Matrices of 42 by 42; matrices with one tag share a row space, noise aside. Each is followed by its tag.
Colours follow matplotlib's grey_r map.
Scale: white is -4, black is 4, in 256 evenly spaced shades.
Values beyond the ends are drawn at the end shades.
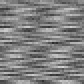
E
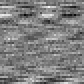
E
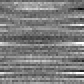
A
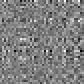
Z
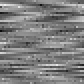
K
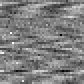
E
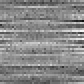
A
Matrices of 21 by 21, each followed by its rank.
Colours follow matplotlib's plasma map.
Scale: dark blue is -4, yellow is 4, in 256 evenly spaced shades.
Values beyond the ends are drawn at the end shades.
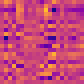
three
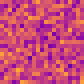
full rank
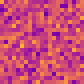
full rank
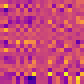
three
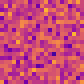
full rank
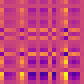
one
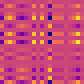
one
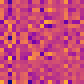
three
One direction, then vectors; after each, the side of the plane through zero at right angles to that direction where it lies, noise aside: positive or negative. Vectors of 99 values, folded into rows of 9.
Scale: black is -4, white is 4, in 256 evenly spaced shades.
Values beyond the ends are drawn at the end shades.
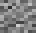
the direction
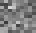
negative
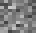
negative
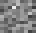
positive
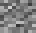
negative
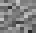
positive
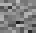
positive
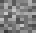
positive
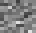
negative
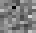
negative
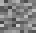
positive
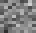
positive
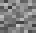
positive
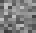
positive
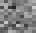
positive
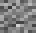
positive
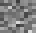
negative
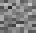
positive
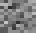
positive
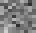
negative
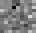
negative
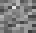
positive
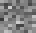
negative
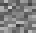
negative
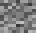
negative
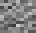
positive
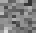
negative
